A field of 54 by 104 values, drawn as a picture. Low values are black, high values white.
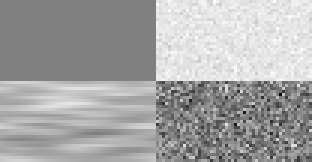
The table splits into 2 rows of 2 panels. Panel 1,1: middling, flat. Panel 1,2: very high, fine-grained, faint in contrast. Panel 2,1: high, streaked across. Panel 2,2: middling, fine-grained, strong in contrast.
